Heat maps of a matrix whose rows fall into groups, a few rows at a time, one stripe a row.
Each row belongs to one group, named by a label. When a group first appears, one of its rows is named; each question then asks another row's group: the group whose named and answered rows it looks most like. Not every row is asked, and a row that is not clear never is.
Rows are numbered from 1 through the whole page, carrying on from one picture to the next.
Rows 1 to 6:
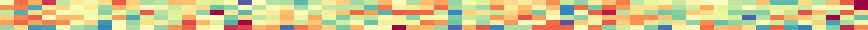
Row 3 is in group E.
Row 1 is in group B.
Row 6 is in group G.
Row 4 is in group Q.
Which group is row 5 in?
Q
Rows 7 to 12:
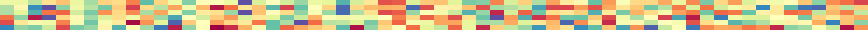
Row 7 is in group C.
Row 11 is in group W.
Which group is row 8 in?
G
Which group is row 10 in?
W
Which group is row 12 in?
G
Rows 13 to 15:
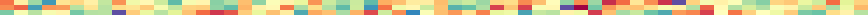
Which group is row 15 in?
G
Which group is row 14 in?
Q
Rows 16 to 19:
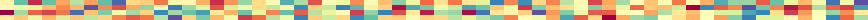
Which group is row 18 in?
E
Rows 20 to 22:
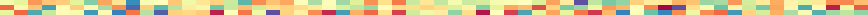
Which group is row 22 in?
G
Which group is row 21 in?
Q
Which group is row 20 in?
C
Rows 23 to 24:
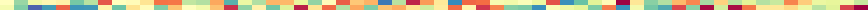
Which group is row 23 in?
E
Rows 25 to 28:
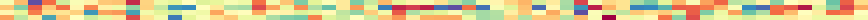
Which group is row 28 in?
W
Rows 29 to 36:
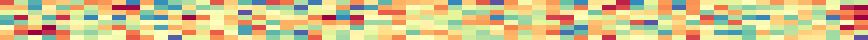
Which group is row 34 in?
B
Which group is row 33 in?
G
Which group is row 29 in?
E
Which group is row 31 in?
C
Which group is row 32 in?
G
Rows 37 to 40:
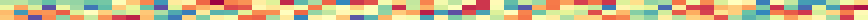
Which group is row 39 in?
E
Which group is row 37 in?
G
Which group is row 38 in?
G
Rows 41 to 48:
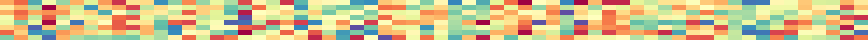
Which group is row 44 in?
B
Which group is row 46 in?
B
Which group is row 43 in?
Q
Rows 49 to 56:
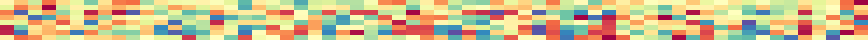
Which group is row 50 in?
B
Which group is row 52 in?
Q
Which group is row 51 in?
E
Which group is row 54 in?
E
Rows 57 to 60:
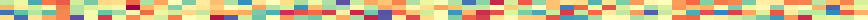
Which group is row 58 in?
W
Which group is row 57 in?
C
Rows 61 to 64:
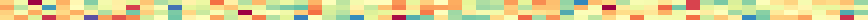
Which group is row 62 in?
W
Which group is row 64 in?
C
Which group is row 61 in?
W
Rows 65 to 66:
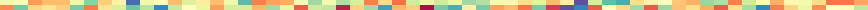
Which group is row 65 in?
C
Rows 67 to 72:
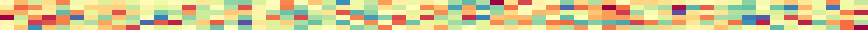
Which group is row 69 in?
B
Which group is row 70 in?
E
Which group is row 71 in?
C
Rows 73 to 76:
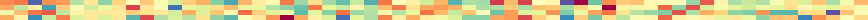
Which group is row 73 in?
Q
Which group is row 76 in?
Q
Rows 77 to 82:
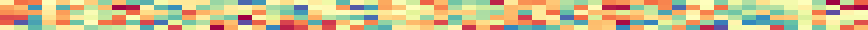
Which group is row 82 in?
G
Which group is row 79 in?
W
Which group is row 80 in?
Q
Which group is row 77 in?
Q
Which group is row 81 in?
E
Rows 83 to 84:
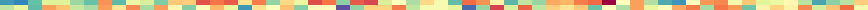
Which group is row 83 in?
G
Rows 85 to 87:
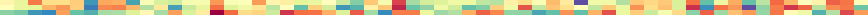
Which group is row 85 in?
C
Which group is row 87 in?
G
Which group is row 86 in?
C
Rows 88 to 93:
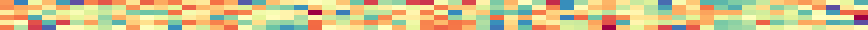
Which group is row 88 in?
E
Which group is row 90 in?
G
